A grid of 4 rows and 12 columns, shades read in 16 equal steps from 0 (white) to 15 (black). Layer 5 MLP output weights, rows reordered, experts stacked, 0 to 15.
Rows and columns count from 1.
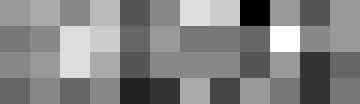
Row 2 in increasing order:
0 2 3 6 6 7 7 8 8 8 9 9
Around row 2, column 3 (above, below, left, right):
7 2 7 3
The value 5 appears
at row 1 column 2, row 3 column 4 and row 4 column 7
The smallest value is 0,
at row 2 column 10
